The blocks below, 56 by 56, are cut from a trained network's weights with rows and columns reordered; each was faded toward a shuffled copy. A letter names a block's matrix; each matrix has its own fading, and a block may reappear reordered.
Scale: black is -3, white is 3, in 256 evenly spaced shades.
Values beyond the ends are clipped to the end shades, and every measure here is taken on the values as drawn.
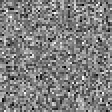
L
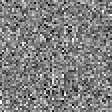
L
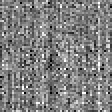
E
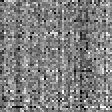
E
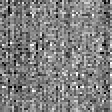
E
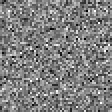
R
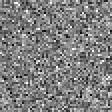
R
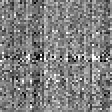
E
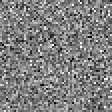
R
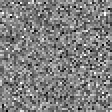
R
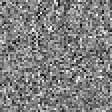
R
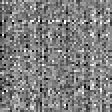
E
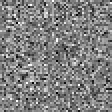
L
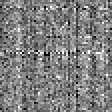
E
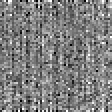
E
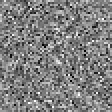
R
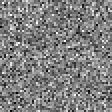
R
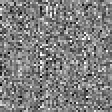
L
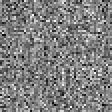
L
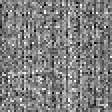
E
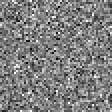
R
